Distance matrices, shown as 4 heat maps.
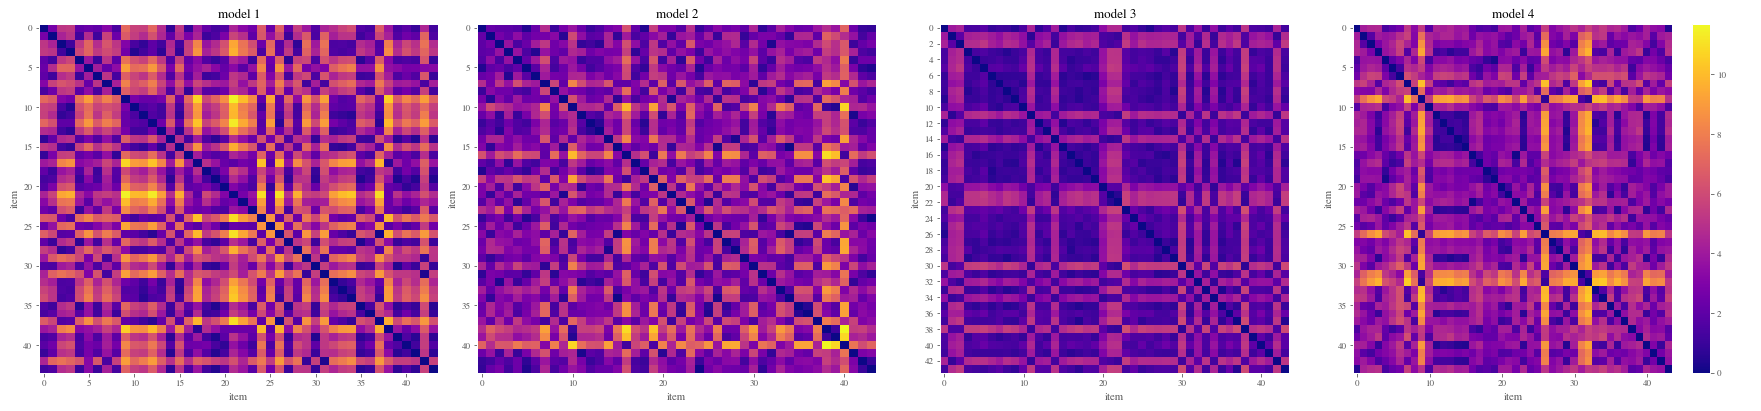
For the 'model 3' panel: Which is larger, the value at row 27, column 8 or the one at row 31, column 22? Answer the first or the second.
the second
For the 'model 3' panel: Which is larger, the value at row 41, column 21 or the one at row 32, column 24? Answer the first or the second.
the first
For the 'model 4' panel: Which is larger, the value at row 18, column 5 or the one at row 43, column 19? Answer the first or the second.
the first
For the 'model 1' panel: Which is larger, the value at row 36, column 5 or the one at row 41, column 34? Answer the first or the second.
the second
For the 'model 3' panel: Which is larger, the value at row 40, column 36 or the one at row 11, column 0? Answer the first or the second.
the second
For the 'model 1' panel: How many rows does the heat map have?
44
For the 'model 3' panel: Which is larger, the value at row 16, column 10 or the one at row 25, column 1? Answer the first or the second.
the second
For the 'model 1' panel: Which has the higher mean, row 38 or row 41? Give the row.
38
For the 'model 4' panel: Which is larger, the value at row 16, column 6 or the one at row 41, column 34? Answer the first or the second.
the second
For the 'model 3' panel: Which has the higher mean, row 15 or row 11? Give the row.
11
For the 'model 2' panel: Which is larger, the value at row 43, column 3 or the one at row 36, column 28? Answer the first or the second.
the second
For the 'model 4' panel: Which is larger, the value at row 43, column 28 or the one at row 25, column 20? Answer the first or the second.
the first
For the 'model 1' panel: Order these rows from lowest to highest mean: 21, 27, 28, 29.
27, 28, 29, 21
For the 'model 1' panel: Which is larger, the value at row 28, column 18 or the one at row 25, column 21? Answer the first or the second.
the first
